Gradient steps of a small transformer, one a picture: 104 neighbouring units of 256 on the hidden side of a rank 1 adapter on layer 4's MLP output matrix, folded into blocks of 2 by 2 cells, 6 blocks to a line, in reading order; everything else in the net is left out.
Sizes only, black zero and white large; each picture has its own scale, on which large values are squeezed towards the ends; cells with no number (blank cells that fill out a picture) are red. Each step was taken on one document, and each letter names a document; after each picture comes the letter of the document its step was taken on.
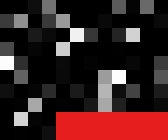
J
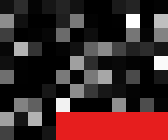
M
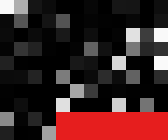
M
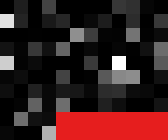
J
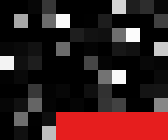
J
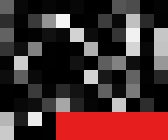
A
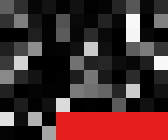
M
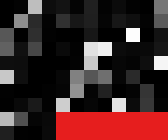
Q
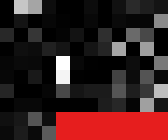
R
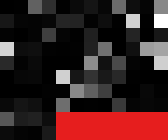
Q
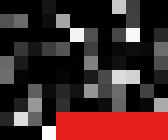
J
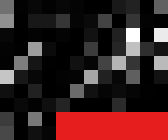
A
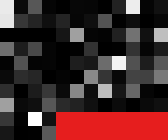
A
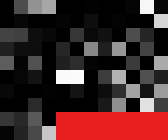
R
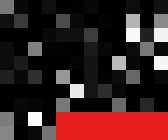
M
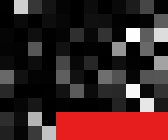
R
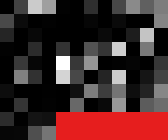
R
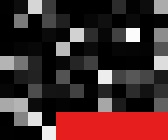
J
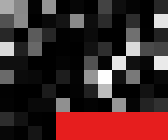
Q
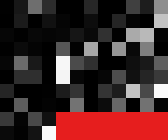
R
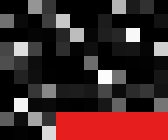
J
